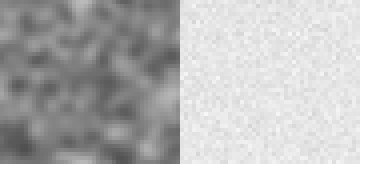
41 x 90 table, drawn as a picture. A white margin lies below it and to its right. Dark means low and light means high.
It is made of 1 by 2 panels. Panel 1,1: middling, blotchy. Panel 1,2: very high, fine-grained, faint in contrast.
